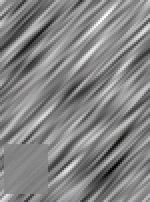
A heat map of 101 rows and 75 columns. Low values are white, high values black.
Slope: none. Mirror symmetry: none. Calmest part: bottom left. Odd patch: calmer, in the bottom left. Grain: diagonal, up to the right. Odd rows or columns: none.
